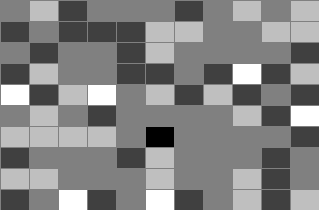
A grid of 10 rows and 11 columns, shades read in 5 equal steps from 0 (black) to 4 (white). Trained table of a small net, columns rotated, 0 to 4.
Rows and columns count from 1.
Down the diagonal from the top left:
2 2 2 2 2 2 2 2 3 1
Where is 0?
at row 7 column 6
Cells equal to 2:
48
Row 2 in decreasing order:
3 3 3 3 2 2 2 1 1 1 1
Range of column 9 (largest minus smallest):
3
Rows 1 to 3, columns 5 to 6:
2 2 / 1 3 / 1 3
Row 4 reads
1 3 2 2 1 1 2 1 4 1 3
